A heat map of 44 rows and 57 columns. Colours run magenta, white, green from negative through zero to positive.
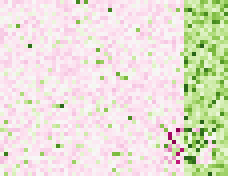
Seam: vertical, 80% of the way across, the right part higher. Histogram: skewed, a long tail of high values. Odd patch: rougher, in the bottom right. Roughest part: bottom right.
